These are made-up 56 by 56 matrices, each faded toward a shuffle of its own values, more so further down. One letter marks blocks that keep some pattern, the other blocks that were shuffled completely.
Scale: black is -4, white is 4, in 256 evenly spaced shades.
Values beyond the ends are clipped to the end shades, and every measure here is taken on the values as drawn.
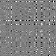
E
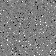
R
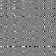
E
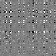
E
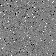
R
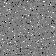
R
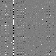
E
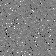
R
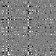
E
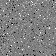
R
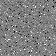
R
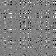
E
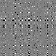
E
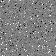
R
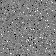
R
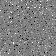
R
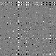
E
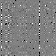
E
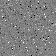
R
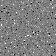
R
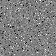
R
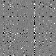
E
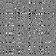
E
